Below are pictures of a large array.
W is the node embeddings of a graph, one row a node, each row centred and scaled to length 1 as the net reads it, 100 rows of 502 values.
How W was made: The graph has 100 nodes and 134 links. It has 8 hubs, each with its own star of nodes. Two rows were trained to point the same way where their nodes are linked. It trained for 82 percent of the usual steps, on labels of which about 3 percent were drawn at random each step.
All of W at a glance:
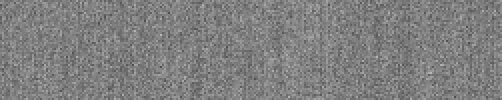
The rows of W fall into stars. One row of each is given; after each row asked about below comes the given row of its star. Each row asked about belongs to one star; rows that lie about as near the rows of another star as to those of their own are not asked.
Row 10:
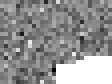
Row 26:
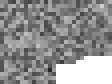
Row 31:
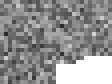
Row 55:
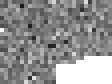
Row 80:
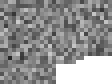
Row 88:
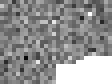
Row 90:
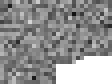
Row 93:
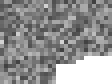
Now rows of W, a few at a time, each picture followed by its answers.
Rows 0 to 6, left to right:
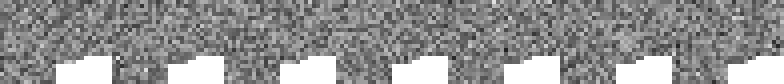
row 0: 26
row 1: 80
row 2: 10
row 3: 26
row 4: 90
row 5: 31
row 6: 90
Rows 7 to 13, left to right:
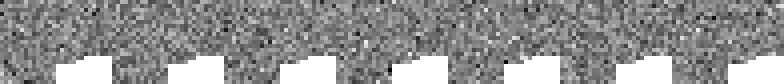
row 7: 90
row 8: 80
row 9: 93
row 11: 26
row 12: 10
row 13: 93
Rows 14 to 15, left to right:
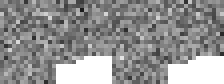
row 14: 26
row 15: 88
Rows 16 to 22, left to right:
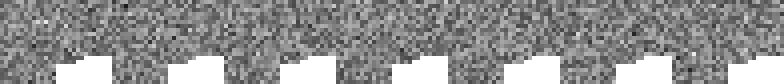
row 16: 31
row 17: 80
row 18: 80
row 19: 80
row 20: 88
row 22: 55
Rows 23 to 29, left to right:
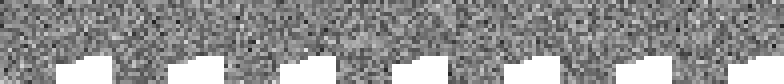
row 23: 90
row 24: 90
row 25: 10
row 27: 80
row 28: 90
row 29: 26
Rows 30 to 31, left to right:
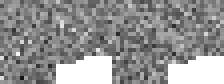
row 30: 10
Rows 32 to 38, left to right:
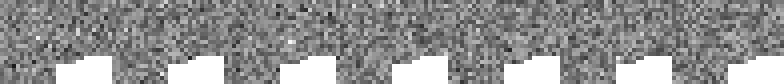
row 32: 80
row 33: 90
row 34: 31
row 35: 93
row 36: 93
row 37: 31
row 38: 93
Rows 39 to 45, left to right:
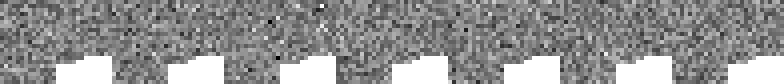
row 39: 80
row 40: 90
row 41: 88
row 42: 80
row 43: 90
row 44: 55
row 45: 88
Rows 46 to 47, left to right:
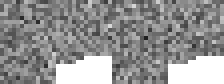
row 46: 80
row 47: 31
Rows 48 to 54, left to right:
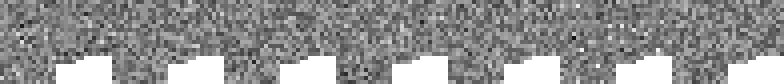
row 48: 80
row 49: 93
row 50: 93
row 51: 55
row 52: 80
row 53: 10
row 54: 10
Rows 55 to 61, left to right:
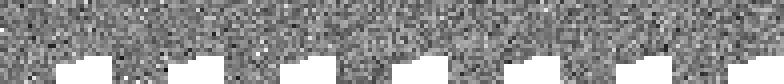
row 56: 55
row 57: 55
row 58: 88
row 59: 26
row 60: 90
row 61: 26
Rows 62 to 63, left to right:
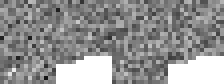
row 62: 80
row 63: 10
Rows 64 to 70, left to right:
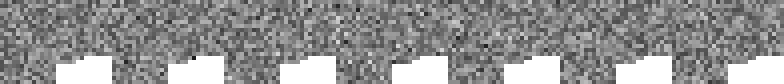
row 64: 55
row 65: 55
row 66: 90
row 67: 93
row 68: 31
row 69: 26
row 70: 26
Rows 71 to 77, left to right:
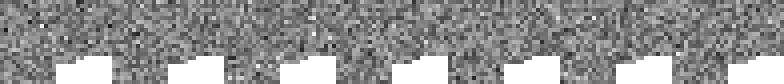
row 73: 55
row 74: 26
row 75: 31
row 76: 26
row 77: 10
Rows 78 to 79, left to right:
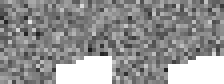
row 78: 93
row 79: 90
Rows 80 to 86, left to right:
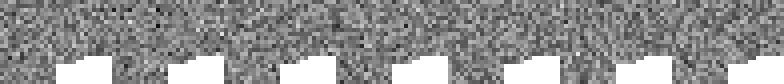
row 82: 26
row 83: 90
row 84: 90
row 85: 10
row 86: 26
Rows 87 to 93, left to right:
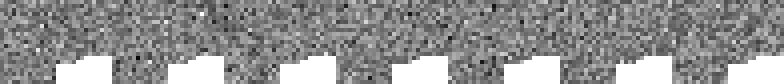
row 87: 26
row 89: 93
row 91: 80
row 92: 80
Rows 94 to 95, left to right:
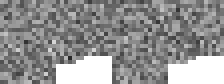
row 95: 26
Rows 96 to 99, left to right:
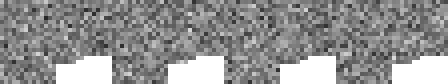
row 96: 90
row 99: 31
